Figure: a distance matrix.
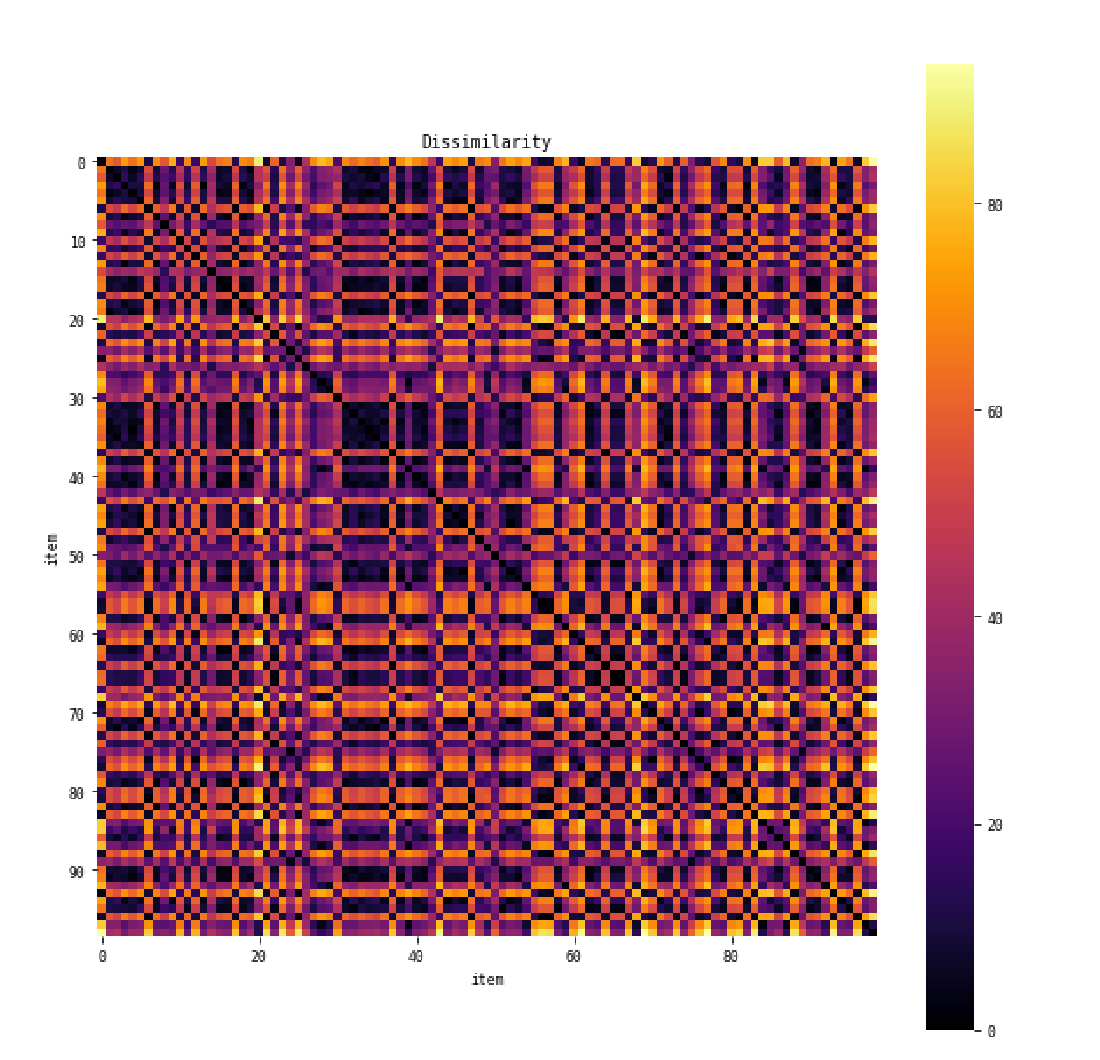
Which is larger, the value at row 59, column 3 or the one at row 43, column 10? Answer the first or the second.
the first
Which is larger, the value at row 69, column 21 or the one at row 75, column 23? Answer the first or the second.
the second
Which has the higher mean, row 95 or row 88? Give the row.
88
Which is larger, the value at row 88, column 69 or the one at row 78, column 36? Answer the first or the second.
the second
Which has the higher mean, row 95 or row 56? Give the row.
56
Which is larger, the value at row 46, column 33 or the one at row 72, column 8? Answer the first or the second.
the second
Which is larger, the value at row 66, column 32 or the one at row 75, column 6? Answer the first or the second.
the second
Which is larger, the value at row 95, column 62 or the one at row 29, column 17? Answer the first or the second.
the second
